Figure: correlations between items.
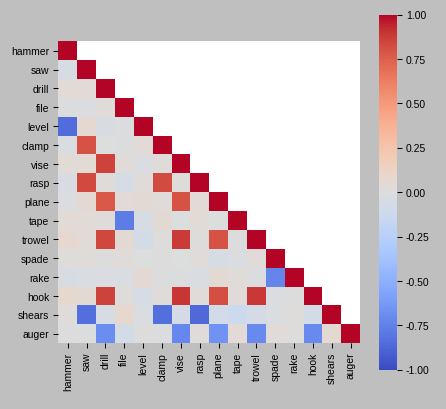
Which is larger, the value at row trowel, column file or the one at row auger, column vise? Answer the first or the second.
the first
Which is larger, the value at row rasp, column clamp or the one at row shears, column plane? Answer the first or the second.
the first
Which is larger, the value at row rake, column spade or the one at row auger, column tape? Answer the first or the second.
the second
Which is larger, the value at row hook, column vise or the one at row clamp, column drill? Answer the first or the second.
the first
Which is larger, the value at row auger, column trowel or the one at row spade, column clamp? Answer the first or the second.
the second
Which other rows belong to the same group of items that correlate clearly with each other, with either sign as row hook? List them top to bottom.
drill, vise, plane, trowel, auger
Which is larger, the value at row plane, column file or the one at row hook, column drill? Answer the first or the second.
the second
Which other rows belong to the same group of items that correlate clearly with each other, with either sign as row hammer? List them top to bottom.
level
